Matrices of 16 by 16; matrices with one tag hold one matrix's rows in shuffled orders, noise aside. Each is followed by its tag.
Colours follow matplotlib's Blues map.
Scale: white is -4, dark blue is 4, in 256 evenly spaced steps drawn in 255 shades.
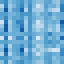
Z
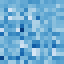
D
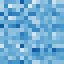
D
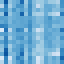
Z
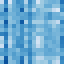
Z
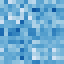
D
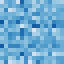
D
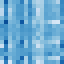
Z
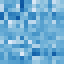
D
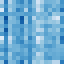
Z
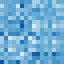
D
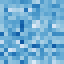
D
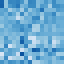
D
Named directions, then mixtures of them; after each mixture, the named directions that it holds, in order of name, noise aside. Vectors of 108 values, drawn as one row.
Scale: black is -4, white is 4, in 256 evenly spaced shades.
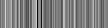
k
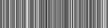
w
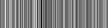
k, w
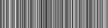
k, w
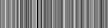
k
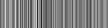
k, w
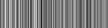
k, w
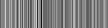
k, w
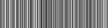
k, w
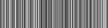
k, w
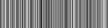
k, w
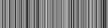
w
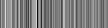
k
